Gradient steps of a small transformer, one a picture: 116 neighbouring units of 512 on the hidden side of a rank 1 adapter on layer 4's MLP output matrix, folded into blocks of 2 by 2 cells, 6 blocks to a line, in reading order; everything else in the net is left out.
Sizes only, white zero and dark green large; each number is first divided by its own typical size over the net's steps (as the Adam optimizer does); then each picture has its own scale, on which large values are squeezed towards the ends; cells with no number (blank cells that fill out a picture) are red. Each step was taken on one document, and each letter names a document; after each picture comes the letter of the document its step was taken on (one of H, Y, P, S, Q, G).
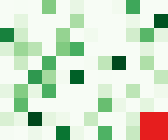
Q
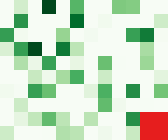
Q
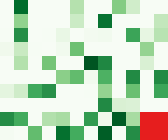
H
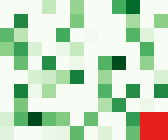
Q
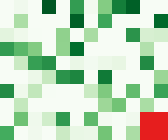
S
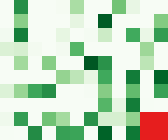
H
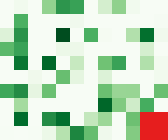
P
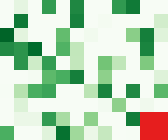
Q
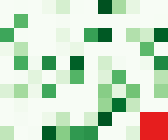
P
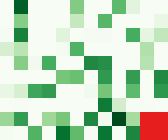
H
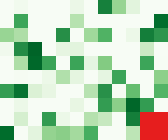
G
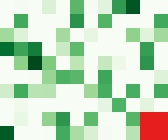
S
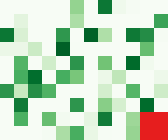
G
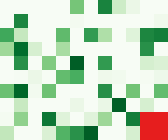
G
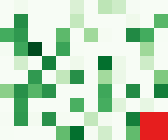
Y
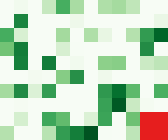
P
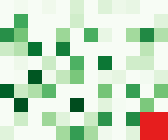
G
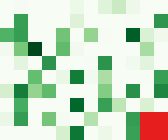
Y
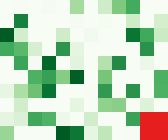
Q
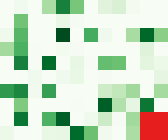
P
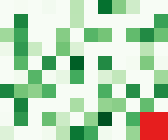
G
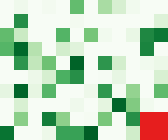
G
